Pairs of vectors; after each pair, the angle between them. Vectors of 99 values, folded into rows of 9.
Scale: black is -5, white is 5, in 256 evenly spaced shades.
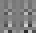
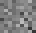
partly aligned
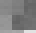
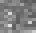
partly aligned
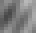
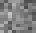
partly opposed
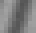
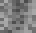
partly aligned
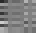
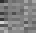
nearly parallel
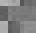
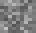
partly aligned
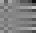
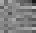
nearly parallel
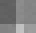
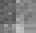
nearly parallel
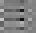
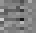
nearly parallel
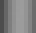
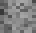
partly aligned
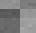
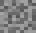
orthogonal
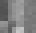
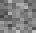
partly aligned
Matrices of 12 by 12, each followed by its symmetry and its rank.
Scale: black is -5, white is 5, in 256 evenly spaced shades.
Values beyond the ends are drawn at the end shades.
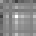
symmetric, rank one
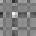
symmetric, rank one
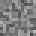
antisymmetric, full rank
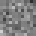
antisymmetric, full rank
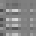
neither, rank one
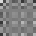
symmetric, rank one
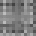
antisymmetric, rank two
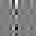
neither, rank one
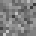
antisymmetric, full rank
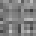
antisymmetric, rank two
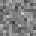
antisymmetric, full rank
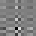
neither, rank one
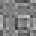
antisymmetric, rank two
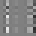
neither, rank one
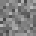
antisymmetric, full rank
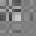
symmetric, rank one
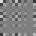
symmetric, rank one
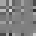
symmetric, rank one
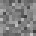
antisymmetric, full rank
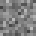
antisymmetric, full rank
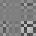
symmetric, rank one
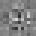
antisymmetric, rank two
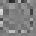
antisymmetric, rank two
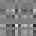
neither, rank one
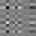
neither, rank one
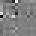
antisymmetric, rank two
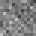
antisymmetric, full rank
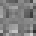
antisymmetric, rank two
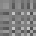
symmetric, rank one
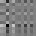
neither, rank one
